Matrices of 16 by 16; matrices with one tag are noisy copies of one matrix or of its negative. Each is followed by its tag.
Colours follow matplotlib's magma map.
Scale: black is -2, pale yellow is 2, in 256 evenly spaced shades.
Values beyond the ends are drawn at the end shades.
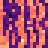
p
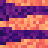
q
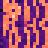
p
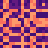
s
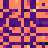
s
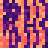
p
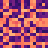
s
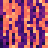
p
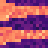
q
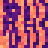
p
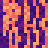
p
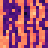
p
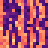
p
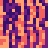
p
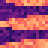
q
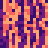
p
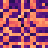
s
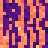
p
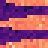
q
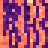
p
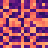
s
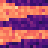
q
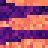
q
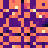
s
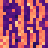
p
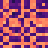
s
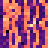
p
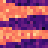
q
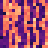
p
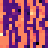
p
